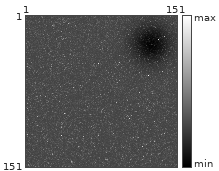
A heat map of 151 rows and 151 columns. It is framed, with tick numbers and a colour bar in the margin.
No regular stripes run through it. A single dip lies in the top right. The ninth with the lowest average is the top right. The halves do not mirror each other. On average the colour sits 30% of the way up the scale.
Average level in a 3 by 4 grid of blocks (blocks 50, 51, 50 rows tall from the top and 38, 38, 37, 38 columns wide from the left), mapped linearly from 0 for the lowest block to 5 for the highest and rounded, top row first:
5 5 4 0 / 5 5 5 5 / 5 5 5 5
